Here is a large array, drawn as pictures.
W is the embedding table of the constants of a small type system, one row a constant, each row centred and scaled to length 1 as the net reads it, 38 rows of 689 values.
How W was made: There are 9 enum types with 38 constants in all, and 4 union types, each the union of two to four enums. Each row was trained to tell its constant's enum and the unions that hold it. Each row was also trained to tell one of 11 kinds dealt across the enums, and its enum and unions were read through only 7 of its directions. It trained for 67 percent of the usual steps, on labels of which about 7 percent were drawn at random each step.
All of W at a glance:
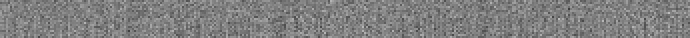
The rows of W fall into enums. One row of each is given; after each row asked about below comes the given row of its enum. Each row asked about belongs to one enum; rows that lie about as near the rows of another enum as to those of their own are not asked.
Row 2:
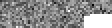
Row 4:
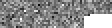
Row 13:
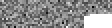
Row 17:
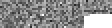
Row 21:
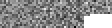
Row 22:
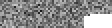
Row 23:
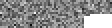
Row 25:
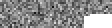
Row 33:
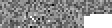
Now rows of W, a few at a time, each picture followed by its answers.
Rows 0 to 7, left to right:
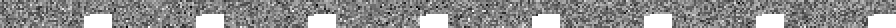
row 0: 25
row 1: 2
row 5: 13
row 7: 17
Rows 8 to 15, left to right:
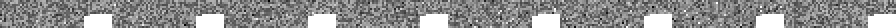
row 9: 33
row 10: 13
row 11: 17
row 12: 4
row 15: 33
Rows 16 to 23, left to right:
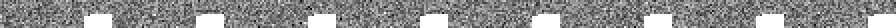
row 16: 4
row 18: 22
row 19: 2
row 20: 2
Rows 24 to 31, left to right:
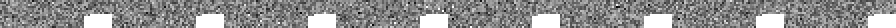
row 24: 21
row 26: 22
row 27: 25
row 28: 25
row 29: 33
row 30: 22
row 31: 22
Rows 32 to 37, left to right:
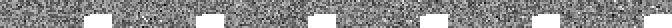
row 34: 21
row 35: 21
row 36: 2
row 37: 25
